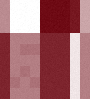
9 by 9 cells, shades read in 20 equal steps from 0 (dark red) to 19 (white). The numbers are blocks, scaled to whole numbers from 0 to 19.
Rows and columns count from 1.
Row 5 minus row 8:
0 1 -1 0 0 0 0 0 0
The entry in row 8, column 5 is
2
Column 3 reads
19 19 19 9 8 9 8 9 9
